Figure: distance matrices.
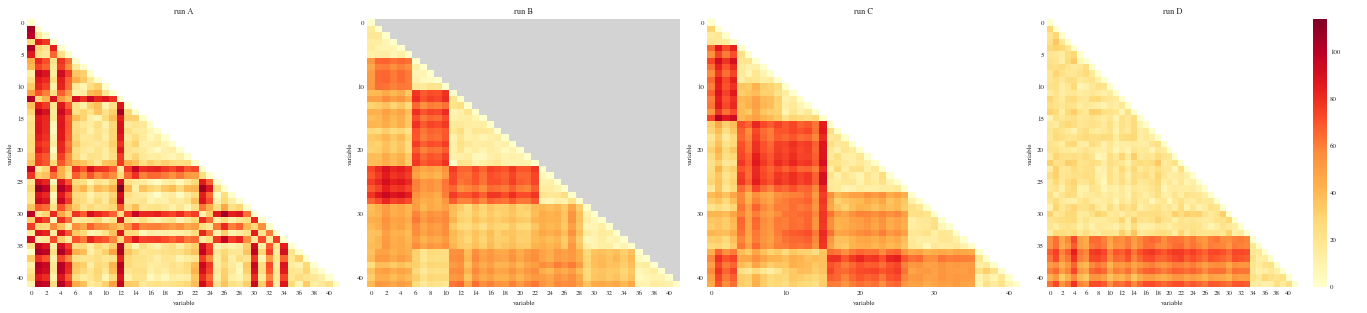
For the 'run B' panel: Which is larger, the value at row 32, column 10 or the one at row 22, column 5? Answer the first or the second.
the first
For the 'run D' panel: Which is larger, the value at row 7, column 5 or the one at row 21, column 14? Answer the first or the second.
the second
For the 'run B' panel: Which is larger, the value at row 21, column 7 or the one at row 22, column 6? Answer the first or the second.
the second
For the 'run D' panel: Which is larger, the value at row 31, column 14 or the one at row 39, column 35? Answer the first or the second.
the first
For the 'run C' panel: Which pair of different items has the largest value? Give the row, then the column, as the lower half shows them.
15, 1
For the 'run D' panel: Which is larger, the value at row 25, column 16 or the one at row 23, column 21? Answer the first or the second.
the first
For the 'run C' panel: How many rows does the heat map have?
42
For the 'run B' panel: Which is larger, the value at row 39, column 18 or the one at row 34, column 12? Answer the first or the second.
the first
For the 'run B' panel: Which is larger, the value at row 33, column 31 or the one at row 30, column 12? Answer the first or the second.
the second
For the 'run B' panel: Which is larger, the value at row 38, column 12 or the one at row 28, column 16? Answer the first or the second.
the second
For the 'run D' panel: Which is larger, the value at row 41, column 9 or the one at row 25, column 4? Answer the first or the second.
the first
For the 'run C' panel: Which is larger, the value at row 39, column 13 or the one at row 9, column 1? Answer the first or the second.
the second
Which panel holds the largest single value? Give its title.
run A
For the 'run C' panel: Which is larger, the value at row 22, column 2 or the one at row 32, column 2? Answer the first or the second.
the second
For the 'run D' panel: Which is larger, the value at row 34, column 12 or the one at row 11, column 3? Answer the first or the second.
the first
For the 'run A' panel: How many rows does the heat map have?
42
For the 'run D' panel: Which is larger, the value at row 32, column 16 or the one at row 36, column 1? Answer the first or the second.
the second
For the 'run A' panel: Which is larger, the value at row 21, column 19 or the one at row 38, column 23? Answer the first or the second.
the second
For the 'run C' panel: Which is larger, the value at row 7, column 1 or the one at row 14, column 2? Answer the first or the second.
the first
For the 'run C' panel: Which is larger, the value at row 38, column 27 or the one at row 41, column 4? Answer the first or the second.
the first
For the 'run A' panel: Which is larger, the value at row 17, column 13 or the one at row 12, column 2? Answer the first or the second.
the second
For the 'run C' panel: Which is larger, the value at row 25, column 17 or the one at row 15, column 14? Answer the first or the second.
the second
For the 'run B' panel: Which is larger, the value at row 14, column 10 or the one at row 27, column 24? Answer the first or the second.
the first
